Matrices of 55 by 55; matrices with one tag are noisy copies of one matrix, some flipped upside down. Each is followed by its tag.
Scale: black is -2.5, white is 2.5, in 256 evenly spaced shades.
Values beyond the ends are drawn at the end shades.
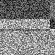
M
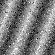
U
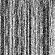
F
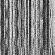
F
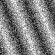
U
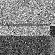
M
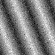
U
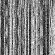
F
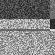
M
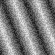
U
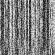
F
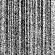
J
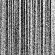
J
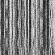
F
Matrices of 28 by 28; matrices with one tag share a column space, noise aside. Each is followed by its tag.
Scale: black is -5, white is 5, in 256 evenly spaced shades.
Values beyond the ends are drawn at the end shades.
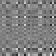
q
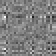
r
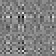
r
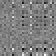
q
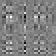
r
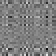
q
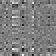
q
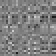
r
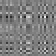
r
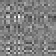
r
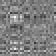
r
